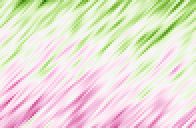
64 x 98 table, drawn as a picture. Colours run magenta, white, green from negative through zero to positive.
The grain runs diagonally up to the right. No single row or column stands out from its neighbours. No lone cell stands out from its neighbours. On average the colour sits 50% of the way up the scale. The values follow a bell shape. The field climbs toward the top.
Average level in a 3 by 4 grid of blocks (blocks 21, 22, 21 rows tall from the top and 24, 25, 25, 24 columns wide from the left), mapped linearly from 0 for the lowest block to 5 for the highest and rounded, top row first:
4445 / 2233 / 0011
